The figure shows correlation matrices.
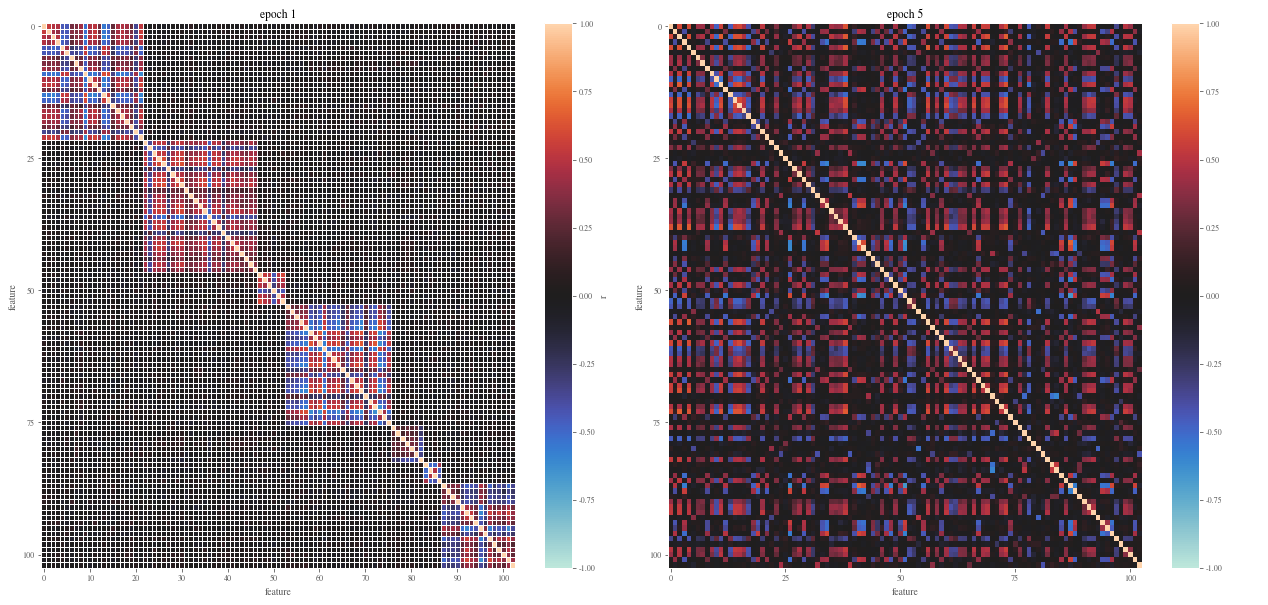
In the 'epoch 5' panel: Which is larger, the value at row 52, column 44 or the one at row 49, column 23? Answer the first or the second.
the second
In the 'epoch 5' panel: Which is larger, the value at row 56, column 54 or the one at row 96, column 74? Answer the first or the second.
the first
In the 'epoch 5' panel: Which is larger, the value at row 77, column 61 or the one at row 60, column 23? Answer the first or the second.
the second
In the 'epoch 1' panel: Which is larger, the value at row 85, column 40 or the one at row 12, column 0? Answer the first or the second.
the second
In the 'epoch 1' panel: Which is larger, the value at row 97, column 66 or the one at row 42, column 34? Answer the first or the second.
the second
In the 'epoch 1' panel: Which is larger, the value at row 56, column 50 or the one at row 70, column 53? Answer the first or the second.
the second
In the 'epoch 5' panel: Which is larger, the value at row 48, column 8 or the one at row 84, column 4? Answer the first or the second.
the second
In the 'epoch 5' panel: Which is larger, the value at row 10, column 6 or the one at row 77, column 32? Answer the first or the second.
the second
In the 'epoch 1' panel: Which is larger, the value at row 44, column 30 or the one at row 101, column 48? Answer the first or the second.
the first
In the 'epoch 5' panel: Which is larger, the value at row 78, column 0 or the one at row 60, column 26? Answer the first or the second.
the second
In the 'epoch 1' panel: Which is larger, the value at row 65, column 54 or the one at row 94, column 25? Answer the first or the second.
the second
